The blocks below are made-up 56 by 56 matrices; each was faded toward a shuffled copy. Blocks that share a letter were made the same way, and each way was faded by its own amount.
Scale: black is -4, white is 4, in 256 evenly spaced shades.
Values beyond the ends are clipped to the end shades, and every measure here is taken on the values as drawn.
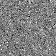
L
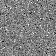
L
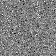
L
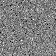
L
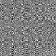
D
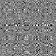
D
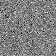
L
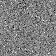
L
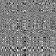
D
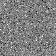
L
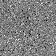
L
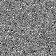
L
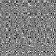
D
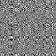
D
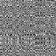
D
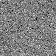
L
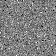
L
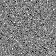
L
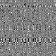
D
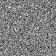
L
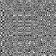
D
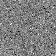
L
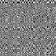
D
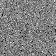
L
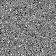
L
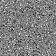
L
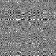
D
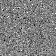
L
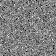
L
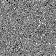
L
